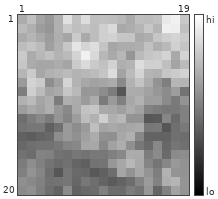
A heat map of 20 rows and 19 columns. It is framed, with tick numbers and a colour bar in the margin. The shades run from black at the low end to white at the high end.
There is an overall slope up to the top. There are no regular stripes. The field is mottled with small blotches.
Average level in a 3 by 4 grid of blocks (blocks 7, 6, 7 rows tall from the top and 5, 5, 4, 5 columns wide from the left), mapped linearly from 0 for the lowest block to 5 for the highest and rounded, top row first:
4545 / 2331 / 0011
